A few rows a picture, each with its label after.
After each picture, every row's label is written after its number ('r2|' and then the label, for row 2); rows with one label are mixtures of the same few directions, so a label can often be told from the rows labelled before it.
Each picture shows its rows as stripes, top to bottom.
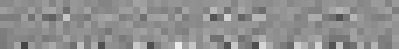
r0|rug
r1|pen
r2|pen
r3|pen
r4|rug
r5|pen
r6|pen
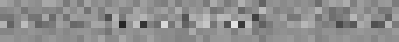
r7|pen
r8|pen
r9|rug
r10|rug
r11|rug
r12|pen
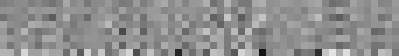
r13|pen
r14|rug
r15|pen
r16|rug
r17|rug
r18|pen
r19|rug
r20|pen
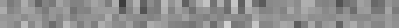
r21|rug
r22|rug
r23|rug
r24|pen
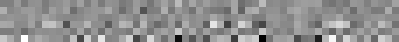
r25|pen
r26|rug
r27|pen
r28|pen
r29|pen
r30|pen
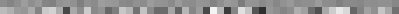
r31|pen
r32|pen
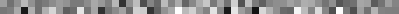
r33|rug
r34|pen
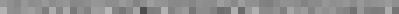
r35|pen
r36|rug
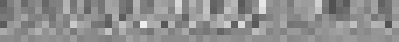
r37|pen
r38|pen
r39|rug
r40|rug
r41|rug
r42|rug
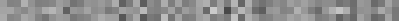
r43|rug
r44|pen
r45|rug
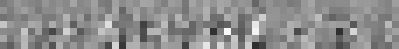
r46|rug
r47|rug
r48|pen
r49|rug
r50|pen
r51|rug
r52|rug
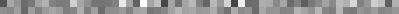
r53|rug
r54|pen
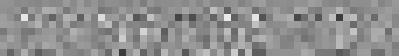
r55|pen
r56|pen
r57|pen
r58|rug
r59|rug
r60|rug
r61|pen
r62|rug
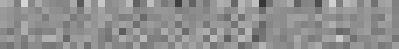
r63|pen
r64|pen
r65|rug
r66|pen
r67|rug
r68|pen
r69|pen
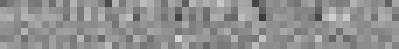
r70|rug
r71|pen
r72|pen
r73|rug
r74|pen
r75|pen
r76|rug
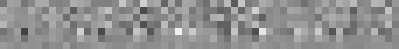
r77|rug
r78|rug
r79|pen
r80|rug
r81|pen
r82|pen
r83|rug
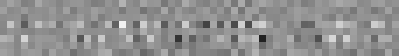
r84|rug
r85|rug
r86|pen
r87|rug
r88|rug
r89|pen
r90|pen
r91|rug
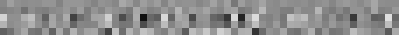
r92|rug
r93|pen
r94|rug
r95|rug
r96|rug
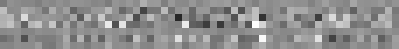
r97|rug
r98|rug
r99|pen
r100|rug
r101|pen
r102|pen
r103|pen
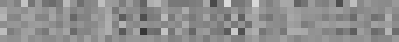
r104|pen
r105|rug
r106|rug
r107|rug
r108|rug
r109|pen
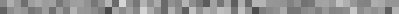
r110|rug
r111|rug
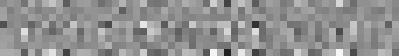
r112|pen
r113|rug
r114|rug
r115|rug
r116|pen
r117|pen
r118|rug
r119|pen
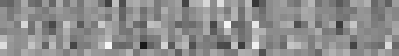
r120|rug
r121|rug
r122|rug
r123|pen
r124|pen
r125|rug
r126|rug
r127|pen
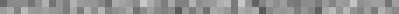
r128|rug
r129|pen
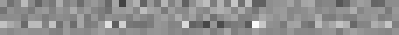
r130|rug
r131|rug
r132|pen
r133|rug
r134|pen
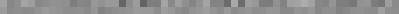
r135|rug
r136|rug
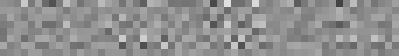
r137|pen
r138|pen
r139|rug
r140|pen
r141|rug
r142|rug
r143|rug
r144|pen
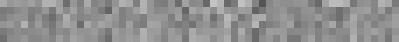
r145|pen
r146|rug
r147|pen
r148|pen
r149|rug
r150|rug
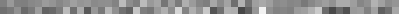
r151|rug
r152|pen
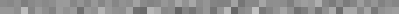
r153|pen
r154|pen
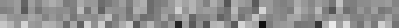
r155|pen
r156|pen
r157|rug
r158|pen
